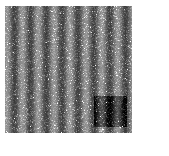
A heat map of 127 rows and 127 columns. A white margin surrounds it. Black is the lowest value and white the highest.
Upright stripes repeat 8 times across the table. The bottom right is the ninth with the lowest average. In the bottom right lies a patch that is lower than the rest.
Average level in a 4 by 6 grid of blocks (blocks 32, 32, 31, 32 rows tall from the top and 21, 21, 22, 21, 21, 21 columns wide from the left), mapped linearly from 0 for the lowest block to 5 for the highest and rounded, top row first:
5 4 4 5 4 4 | 5 4 4 5 4 4 | 5 4 4 5 3 4 | 5 4 4 5 0 1
